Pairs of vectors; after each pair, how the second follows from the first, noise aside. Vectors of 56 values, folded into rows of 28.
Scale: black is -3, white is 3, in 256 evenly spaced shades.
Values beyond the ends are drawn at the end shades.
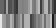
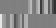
partly zeroed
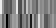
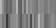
shrunk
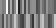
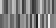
reversed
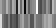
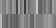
shrunk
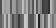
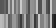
shuffled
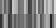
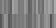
shrunk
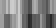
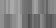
shrunk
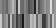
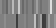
partly zeroed
